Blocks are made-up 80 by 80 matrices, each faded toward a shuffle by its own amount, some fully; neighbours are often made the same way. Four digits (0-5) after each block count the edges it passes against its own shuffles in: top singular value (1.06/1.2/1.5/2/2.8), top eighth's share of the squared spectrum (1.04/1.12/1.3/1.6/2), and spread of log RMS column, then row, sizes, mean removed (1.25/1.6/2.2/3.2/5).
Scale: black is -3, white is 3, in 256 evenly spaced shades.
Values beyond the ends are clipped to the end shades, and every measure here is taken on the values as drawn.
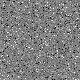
0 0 0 0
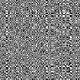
5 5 4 3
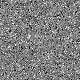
1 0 0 0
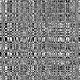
5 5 4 4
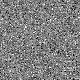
2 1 0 0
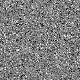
3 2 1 0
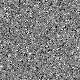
1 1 0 0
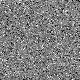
0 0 0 0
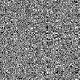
4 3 2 2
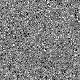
2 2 0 0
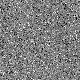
0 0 0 0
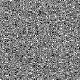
4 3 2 2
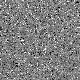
1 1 0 0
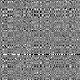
5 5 3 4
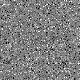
3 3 1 1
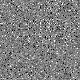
3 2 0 1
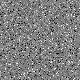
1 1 0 0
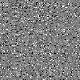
4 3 1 2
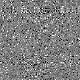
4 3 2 2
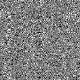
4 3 1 2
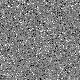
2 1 0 0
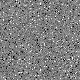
2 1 0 0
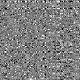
4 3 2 2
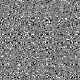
4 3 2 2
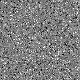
2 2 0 0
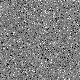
0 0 0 0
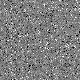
2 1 1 0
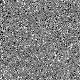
2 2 1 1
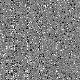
3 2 2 1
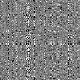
4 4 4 2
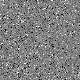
2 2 1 0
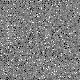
3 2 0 0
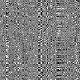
5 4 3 3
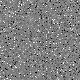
2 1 0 0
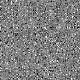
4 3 2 1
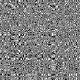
4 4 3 3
